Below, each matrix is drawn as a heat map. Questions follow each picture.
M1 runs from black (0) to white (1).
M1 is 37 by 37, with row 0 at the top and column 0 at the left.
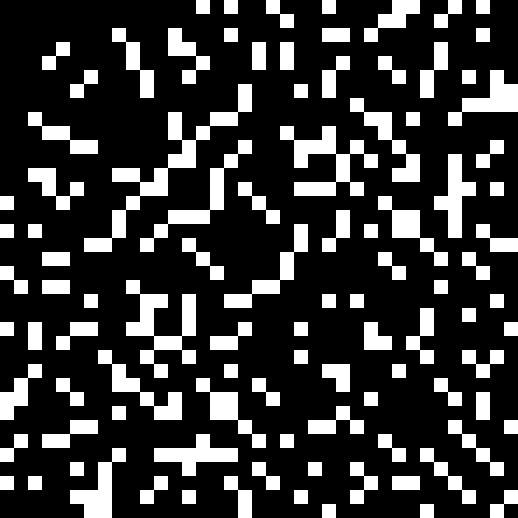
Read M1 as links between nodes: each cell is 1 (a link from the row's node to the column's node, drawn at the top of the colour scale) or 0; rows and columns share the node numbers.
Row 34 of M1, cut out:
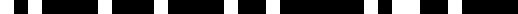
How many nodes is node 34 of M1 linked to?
10
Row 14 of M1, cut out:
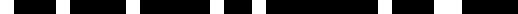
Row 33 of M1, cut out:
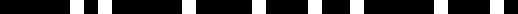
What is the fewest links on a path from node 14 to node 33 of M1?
2
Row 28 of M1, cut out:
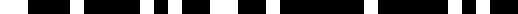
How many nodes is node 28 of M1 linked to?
11
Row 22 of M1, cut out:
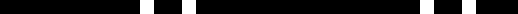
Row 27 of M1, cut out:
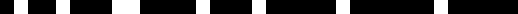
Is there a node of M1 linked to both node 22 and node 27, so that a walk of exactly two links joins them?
no
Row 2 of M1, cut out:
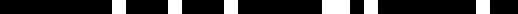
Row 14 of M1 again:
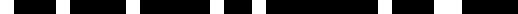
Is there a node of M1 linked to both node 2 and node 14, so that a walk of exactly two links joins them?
no
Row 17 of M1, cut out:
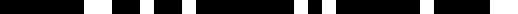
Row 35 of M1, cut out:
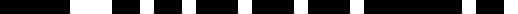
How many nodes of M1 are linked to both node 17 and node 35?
6
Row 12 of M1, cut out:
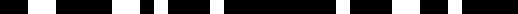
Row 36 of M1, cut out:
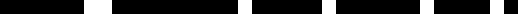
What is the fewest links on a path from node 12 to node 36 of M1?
3
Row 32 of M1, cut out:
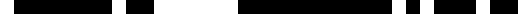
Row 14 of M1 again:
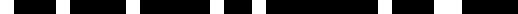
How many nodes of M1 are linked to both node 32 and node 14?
2
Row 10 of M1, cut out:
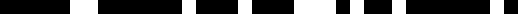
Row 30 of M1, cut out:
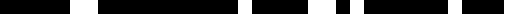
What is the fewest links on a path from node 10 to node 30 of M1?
2
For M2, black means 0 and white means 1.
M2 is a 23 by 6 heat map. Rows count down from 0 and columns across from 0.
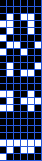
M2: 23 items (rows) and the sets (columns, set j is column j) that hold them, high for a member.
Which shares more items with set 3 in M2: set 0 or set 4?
set 4
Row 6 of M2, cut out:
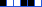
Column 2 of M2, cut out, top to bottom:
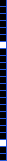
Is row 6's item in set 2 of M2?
yes
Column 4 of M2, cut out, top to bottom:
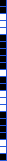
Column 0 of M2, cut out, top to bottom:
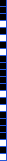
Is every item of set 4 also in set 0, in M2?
no
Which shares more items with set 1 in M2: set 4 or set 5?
set 4
